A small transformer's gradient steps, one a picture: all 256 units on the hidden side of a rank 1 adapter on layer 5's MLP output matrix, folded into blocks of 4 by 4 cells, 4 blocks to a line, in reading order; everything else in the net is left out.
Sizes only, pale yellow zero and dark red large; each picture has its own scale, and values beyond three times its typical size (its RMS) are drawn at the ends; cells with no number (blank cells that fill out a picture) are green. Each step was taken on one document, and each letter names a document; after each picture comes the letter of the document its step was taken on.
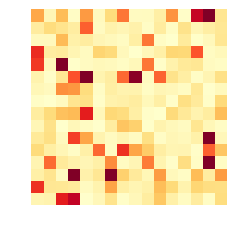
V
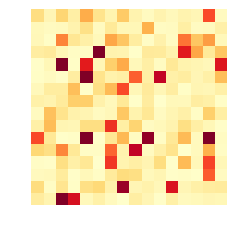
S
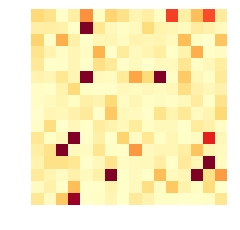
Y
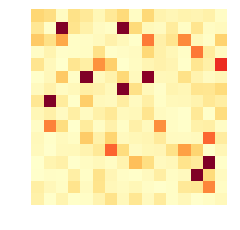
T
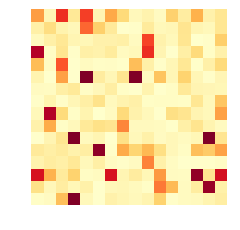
V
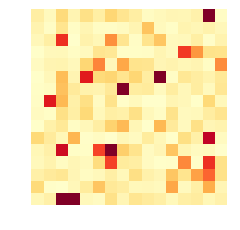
S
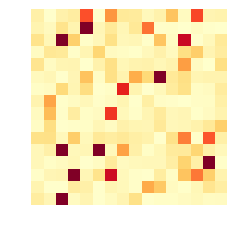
Y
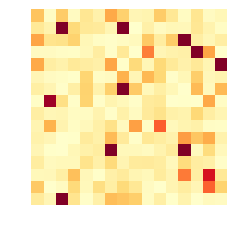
T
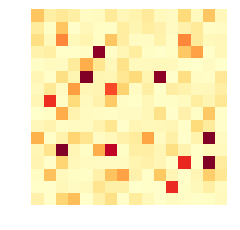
S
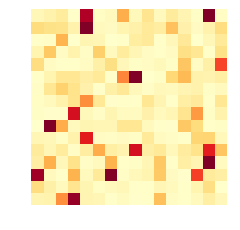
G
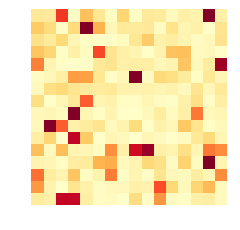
G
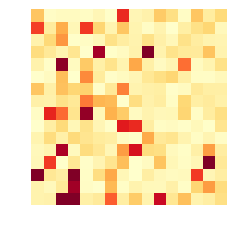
V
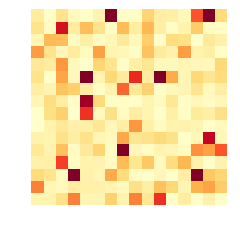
V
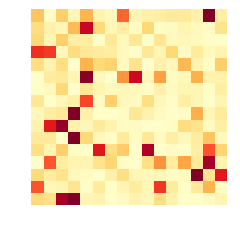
G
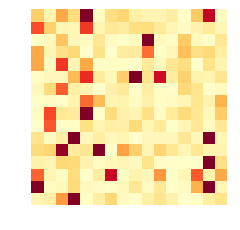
V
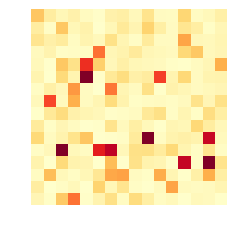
S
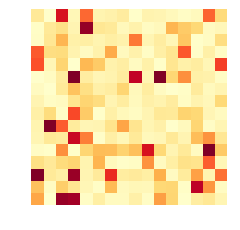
G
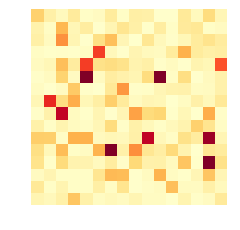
S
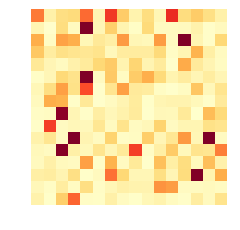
Y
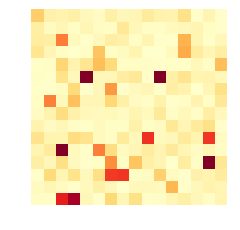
S
